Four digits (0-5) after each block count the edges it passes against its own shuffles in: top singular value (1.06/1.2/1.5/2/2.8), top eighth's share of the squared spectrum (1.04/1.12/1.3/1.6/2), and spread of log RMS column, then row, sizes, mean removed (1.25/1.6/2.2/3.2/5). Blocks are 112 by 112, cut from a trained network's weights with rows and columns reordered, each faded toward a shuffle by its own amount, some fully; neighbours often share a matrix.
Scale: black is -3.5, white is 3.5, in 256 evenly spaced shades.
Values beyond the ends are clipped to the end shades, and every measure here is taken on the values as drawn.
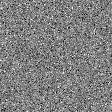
0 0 0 0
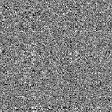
3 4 2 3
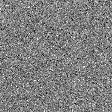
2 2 0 0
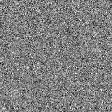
3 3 0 2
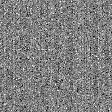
3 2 0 1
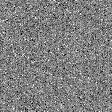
1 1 0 0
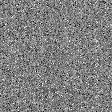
1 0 0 0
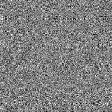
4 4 0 3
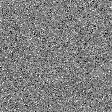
0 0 0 0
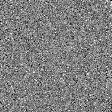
2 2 1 0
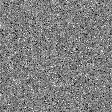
0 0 0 0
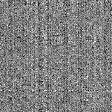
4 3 1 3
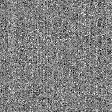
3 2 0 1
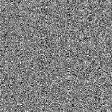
3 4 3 2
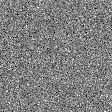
0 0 0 0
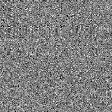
3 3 2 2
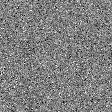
0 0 0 0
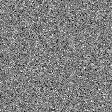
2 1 0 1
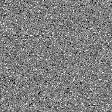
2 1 0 1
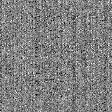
3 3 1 2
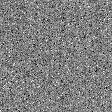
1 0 0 0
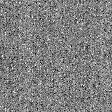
2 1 0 0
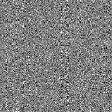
4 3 3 1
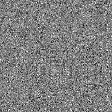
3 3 2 1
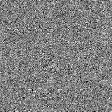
2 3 0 2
